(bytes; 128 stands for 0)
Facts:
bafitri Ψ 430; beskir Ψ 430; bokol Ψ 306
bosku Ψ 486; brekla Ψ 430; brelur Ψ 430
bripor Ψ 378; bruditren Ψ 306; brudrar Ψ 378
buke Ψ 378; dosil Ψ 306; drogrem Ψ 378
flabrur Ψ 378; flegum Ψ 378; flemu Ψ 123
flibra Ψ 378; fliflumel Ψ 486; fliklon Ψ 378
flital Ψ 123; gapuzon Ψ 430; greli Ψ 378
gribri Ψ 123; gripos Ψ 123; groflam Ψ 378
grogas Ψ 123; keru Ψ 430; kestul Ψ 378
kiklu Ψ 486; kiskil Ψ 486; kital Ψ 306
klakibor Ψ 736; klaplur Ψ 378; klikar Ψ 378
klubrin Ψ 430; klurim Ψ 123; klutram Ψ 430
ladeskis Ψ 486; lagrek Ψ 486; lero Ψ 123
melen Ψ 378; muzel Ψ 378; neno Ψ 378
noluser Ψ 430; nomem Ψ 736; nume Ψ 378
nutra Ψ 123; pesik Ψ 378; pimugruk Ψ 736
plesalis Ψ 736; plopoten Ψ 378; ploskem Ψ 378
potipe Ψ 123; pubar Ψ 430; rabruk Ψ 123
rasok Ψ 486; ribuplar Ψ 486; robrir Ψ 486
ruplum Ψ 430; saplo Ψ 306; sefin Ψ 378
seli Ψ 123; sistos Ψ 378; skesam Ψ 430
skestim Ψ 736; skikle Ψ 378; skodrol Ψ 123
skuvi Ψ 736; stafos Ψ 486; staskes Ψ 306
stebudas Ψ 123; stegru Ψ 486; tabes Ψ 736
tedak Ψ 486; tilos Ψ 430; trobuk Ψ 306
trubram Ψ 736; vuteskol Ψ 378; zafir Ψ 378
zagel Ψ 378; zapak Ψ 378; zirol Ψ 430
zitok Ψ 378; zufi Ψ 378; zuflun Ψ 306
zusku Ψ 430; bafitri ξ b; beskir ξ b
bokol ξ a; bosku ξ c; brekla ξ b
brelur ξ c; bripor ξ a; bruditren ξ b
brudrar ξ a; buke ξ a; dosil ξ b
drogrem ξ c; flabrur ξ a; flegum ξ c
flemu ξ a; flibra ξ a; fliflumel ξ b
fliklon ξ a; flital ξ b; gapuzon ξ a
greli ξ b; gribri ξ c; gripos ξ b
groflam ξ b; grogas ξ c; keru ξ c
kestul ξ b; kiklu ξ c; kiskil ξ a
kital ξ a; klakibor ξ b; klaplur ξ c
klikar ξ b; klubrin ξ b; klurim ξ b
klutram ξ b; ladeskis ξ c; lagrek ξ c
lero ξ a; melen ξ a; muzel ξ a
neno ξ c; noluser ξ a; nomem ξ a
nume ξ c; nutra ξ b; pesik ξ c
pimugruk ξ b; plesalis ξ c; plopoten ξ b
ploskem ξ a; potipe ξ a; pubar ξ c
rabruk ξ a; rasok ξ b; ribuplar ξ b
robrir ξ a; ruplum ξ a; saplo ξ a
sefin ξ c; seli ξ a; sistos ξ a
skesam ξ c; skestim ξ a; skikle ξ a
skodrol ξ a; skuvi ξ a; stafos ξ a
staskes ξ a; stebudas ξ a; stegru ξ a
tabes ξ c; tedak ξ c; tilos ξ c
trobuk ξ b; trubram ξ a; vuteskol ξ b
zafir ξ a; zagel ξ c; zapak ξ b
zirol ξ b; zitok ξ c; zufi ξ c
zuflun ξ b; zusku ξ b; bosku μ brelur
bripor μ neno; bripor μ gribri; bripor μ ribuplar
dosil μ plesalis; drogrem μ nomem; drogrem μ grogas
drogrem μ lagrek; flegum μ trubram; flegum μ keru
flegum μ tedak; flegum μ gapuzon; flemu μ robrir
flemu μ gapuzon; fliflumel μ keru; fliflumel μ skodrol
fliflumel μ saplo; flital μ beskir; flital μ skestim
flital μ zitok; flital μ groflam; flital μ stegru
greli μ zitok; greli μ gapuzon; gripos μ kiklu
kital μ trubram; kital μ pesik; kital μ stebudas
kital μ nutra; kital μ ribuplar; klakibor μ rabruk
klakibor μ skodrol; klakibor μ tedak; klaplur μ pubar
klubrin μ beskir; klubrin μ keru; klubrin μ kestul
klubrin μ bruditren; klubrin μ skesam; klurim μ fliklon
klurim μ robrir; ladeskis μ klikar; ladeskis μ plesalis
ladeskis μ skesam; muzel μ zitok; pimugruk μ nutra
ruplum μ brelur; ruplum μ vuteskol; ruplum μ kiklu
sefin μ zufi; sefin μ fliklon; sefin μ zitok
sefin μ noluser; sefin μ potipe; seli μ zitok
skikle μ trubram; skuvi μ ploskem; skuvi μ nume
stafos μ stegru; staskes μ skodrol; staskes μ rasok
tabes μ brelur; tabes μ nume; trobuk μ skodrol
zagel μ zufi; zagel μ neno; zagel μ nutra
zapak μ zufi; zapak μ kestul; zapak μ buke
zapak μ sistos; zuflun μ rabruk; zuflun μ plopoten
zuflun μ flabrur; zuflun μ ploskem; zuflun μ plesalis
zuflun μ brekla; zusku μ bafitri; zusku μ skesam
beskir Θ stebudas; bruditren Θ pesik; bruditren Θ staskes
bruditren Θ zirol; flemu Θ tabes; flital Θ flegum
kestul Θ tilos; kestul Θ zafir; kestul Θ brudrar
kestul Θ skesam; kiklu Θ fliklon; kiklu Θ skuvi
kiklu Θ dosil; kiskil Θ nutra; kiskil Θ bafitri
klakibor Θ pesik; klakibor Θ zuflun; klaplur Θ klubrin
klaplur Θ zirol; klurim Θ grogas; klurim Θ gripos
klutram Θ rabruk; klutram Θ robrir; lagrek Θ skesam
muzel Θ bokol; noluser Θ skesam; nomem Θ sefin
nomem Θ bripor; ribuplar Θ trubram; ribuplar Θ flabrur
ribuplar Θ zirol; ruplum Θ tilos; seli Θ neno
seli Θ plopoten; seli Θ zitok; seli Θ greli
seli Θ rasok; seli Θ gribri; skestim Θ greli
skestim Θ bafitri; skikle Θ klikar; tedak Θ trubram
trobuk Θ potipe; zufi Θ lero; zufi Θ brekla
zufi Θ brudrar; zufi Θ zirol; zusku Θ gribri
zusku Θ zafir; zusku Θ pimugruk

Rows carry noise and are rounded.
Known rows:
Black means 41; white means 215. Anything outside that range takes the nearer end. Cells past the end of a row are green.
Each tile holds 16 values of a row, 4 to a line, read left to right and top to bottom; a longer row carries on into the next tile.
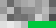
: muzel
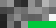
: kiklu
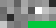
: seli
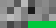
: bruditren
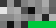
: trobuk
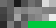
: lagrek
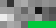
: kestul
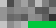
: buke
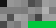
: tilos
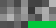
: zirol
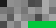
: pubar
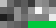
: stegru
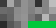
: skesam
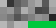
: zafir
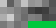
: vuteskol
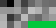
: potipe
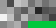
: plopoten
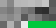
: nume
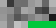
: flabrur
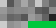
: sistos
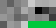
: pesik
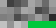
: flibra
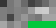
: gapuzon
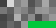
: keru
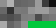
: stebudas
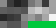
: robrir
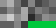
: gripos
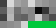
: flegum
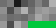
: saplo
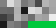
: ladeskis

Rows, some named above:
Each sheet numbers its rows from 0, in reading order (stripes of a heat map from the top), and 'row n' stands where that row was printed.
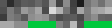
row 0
nomem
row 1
skodrol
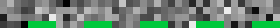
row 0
fliflumel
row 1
potipe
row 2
grogas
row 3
brelur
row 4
trobuk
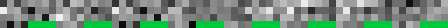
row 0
trobuk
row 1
plopoten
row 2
trobuk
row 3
klakibor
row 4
flemu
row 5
greli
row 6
greli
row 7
saplo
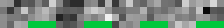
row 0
bokol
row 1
robrir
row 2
gribri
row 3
zufi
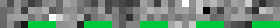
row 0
ribuplar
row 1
klurim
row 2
rabruk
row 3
zagel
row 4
zusku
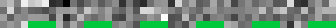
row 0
zitok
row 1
potipe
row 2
kiskil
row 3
keru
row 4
skestim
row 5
staskes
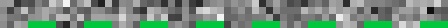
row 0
bokol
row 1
dosil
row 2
flital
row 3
kiskil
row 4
plesalis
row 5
lero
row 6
kestul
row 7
zufi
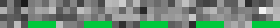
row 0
skodrol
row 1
trubram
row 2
zuflun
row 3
klubrin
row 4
ruplum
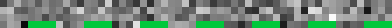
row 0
klakibor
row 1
kital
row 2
brelur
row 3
skuvi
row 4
klutram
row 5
ladeskis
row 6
bruditren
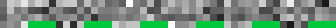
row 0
sefin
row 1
tabes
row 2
bripor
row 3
skikle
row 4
fliklon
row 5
dosil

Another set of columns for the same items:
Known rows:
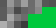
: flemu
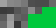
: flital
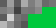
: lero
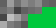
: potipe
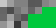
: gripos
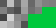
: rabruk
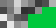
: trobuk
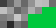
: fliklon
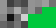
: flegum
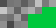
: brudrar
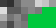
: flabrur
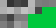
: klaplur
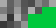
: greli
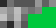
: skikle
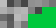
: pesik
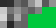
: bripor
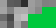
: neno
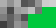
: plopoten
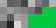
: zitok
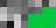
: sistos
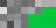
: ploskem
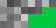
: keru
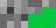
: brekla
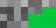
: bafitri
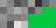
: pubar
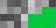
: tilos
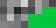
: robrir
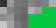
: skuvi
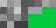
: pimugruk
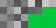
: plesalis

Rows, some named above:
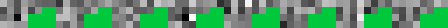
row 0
bosku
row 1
nomem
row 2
plesalis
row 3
ladeskis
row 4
kiskil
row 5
plopoten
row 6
lagrek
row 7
bafitri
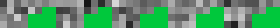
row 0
skestim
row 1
fliflumel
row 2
gripos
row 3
brelur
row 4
skikle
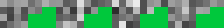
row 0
bafitri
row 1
tedak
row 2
ribuplar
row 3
pimugruk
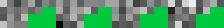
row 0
grogas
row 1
kestul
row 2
zapak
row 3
ribuplar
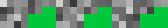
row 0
nutra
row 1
gribri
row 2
klakibor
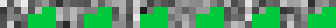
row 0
ribuplar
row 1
skikle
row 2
lagrek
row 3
gapuzon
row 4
tedak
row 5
rasok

